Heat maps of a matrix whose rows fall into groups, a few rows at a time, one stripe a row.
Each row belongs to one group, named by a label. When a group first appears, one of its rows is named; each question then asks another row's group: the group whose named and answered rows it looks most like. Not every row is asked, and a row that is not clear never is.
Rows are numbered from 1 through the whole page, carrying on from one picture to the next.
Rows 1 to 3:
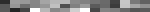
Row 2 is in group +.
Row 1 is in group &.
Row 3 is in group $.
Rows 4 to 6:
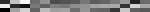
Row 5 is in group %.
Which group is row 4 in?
&
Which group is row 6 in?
&
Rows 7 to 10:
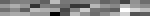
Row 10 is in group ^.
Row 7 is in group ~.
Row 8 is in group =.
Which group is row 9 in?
+
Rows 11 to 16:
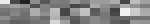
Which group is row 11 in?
%
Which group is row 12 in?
=
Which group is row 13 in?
+
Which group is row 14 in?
+
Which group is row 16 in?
~
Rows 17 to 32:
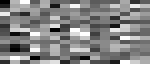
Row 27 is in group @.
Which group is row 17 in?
&
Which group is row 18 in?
^
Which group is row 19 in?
&
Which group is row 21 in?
+
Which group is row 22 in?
@
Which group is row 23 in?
+
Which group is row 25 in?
$
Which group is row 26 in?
+
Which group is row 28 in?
$
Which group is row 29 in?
$
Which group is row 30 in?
~
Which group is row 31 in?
=
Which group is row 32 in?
+
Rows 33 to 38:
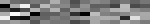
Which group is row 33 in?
~
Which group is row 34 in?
&
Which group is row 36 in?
=
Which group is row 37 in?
%
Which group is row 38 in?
=
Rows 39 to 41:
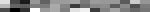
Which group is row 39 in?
%
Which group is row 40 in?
~
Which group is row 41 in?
$
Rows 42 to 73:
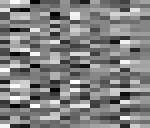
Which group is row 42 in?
=
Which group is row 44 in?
%
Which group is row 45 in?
^
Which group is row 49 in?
$
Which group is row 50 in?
^
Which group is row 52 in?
+
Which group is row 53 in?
=
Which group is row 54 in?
&
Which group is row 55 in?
$
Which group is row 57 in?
+
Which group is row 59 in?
%
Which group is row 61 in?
~
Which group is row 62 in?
^
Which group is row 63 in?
=
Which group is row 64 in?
^
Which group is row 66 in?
=
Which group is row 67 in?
+
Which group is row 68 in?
$
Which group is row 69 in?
@
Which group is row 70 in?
~
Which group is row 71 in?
+
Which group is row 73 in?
%
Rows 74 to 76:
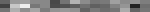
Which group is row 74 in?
^
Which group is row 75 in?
&
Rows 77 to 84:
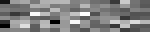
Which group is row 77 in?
&
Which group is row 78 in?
$
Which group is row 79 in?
~
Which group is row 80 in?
$
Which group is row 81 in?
@
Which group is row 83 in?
&
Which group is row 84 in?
@
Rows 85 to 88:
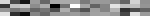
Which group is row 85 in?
%
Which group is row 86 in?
^
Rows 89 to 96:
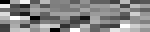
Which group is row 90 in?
%
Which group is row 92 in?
%
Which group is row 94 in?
=
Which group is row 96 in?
^
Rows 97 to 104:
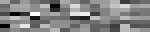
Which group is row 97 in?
@
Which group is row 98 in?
^
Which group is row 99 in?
^
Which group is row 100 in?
$
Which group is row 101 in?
=
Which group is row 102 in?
@
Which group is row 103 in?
&
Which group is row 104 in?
+
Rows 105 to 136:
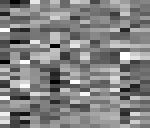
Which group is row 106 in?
$
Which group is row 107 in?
&
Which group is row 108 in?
&
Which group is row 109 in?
~
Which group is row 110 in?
$
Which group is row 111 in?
&
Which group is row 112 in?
%
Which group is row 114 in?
~
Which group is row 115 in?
$
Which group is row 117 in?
~
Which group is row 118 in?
+
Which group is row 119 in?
+
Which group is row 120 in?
&
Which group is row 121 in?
@
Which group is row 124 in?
@
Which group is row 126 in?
&
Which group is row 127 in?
@
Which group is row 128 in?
$
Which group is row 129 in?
%
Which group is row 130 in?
^
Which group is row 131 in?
=
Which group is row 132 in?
@
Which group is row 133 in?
%
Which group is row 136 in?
$
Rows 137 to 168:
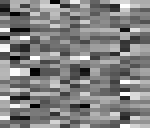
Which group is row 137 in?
^
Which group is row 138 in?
+
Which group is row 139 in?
&
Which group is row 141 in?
~
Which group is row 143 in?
~
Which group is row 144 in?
%
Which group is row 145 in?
$
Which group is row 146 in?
&
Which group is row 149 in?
%
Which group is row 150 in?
+
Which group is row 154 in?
=
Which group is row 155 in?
=
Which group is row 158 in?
~
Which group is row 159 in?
=
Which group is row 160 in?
+
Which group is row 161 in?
%
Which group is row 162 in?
@
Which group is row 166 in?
%
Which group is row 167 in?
~
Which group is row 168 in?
+
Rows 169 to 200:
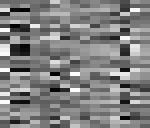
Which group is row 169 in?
~
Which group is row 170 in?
@
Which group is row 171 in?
%
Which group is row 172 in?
&
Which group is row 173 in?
@
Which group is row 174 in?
=
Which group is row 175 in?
$
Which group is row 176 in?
%
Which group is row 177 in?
~
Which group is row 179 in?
&
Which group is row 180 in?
%
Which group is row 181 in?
%
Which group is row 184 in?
~
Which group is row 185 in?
~
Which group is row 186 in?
%
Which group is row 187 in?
^
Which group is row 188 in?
+
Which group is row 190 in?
@
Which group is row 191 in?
^
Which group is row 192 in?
%
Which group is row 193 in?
@
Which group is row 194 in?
%
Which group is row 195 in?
~
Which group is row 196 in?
@
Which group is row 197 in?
&
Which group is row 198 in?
@
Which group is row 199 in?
$
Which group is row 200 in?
^
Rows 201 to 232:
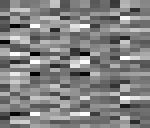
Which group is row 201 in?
+
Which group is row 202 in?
+
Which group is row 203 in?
&
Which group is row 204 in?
@
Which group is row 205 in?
+
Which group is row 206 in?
&
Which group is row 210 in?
=
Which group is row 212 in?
$
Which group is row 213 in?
~
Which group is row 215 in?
+
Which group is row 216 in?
$
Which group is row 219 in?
=
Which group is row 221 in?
=
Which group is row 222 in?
+
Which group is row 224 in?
@
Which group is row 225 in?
+
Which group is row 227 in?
@
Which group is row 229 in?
$
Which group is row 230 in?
&
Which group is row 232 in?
$
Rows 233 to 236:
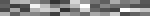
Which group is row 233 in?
^
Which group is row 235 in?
+
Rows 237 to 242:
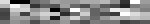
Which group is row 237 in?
%
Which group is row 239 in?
^
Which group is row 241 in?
^
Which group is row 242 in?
@
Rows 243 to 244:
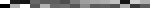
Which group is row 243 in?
%
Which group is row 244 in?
&
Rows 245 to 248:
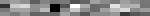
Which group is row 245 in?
=
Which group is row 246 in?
^
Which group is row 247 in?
^
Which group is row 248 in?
@
